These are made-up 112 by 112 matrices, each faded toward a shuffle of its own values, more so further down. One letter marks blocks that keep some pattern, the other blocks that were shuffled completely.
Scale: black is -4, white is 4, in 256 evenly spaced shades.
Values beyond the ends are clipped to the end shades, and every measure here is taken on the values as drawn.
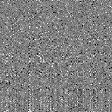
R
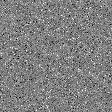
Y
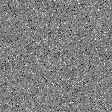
Y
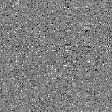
R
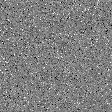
Y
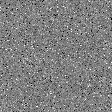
Y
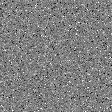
Y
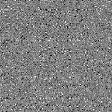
R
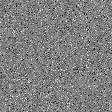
Y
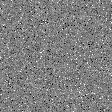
Y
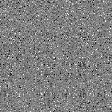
R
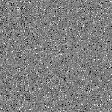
R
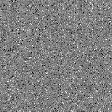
R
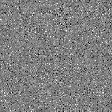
R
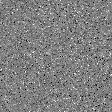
Y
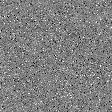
Y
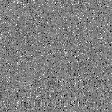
R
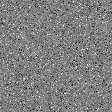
Y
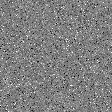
Y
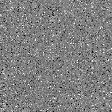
R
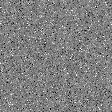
Y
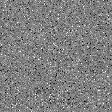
R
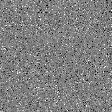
R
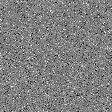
Y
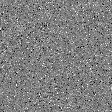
Y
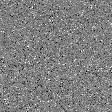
Y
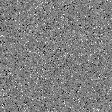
R
